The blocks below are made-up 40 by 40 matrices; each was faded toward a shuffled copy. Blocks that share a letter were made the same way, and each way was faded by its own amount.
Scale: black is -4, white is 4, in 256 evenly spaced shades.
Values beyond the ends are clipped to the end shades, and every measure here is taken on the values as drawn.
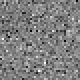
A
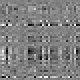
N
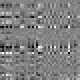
N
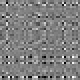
N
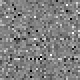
A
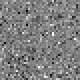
A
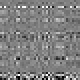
N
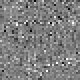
A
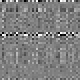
N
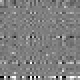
N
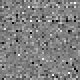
A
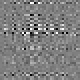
N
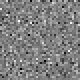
A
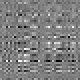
N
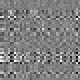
N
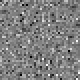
A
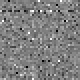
A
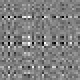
N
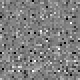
A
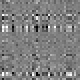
N
